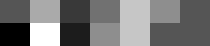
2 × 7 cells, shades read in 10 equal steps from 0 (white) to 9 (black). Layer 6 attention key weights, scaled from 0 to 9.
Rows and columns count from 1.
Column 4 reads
5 4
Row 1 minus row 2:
-3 3 -1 1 0 -2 0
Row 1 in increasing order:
2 3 4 5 6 6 7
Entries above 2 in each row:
6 5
